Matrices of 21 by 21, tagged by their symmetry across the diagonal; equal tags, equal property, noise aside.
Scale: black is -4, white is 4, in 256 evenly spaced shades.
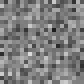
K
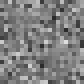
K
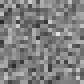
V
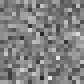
V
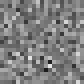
V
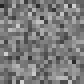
V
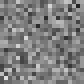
K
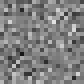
K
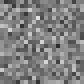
V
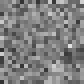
K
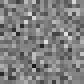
K
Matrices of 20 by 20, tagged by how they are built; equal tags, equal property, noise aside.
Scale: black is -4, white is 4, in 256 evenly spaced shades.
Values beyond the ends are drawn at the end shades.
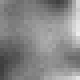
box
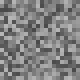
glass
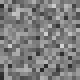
glass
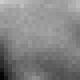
box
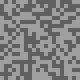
glass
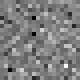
glass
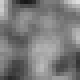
box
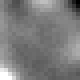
box
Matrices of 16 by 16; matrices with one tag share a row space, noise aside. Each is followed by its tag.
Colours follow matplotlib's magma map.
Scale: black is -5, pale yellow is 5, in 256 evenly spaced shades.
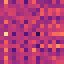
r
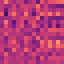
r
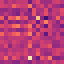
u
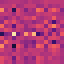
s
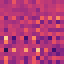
r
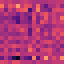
u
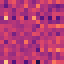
r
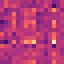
s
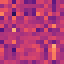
s
